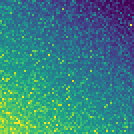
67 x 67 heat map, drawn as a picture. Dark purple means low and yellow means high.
The top right is the ninth with the lowest average. The halves do not mirror each other. No regular stripes run through it. The texture is fine-grained noise. The field climbs toward the bottom left. No row or column stands out. The ninth with the highest average is the bottom left.
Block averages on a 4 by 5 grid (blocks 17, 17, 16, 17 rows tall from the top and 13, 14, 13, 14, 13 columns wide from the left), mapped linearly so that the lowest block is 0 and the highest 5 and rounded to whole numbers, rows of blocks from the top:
2 2 1 1 0
3 3 2 2 1
4 4 3 2 2
5 4 4 3 3
